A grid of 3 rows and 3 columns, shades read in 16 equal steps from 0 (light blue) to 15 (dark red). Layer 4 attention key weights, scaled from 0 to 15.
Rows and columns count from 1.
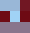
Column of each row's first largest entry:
3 1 1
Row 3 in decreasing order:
7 7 7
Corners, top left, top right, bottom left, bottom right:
2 14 7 7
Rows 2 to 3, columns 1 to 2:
15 0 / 7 7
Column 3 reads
14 15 7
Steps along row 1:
same up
